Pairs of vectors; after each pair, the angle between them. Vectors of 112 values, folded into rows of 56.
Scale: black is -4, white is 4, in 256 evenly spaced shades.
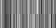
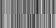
nearly opposite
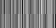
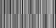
nearly parallel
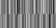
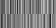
partly aligned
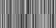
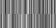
nearly opposite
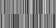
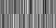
nearly opposite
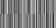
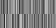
orthogonal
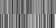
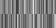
partly aligned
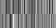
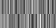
orthogonal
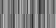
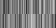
partly opposed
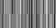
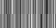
nearly opposite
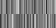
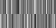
nearly opposite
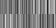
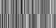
orthogonal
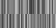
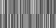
partly opposed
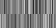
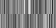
nearly parallel
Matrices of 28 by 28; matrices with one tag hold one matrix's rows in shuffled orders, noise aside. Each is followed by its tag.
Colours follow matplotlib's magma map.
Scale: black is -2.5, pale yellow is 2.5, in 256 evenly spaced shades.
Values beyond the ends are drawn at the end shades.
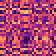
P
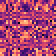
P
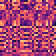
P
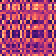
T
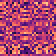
P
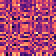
P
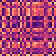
T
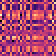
T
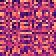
P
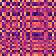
T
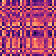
T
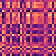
T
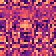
P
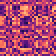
P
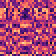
P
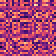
P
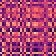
T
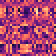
P
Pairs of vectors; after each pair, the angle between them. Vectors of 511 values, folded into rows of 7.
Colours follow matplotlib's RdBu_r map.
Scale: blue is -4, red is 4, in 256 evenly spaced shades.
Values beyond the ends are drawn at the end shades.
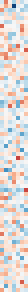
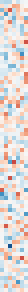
partly opposed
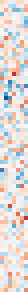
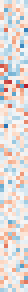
partly opposed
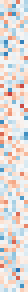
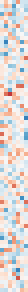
nearly parallel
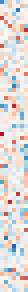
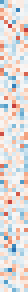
nearly parallel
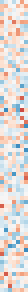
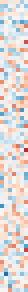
nearly opposite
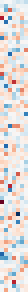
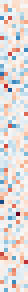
nearly opposite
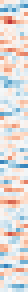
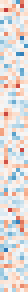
partly opposed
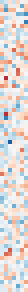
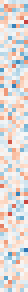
partly opposed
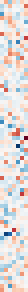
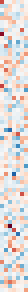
partly aligned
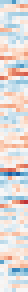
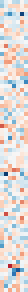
partly aligned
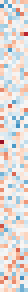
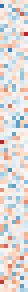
nearly parallel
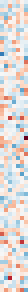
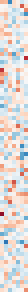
partly opposed
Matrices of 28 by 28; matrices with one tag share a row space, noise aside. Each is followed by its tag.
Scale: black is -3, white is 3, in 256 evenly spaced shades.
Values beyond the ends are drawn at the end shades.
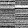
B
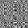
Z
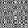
Z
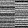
B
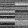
B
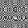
Z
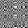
Z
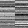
B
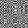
Z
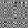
Z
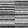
B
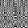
Z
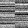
B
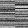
B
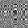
Z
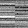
B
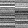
B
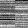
B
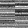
B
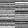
B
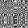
Z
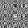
Z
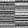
B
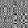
Z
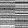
B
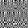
Z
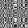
Z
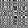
Z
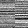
B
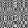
Z
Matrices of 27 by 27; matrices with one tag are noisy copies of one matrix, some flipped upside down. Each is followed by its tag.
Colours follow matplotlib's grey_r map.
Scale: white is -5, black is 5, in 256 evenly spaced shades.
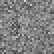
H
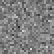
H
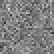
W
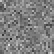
W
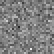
H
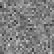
W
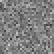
W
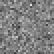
H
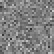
W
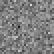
H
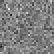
W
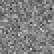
H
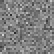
W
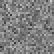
W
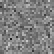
W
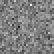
H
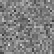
W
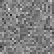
W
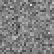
H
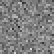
H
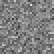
H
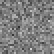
H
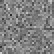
W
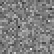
H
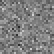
H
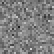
H
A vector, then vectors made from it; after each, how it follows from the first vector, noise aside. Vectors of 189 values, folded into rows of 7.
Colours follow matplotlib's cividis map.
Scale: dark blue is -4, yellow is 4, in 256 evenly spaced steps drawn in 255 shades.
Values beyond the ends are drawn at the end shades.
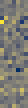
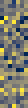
scaled up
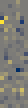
partly zeroed
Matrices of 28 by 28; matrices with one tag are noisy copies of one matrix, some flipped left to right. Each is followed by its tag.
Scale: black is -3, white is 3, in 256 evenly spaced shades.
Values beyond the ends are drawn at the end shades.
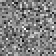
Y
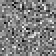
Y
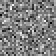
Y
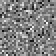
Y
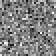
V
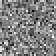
V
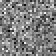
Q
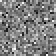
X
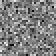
V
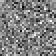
Y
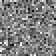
V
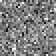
X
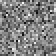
X
